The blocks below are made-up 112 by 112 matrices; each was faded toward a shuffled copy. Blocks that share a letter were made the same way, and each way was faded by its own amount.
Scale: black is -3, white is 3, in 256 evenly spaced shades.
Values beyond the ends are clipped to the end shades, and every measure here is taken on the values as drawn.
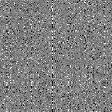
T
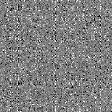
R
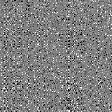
T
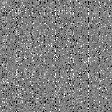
T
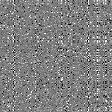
T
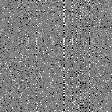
T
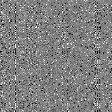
T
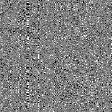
R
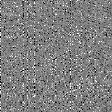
T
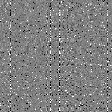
T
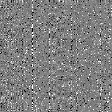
T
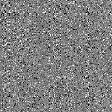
R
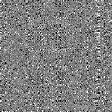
R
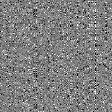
R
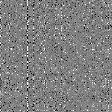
T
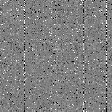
T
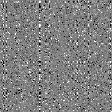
T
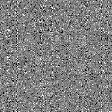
R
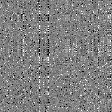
T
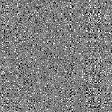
R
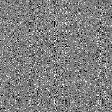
R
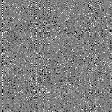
T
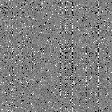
T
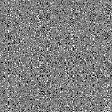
R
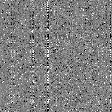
R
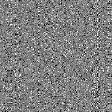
R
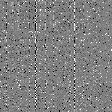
T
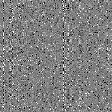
T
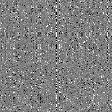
T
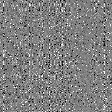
T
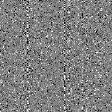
R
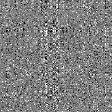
R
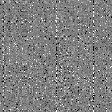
T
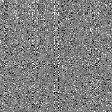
R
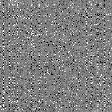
T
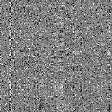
R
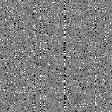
T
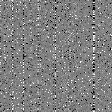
T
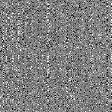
R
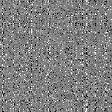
T
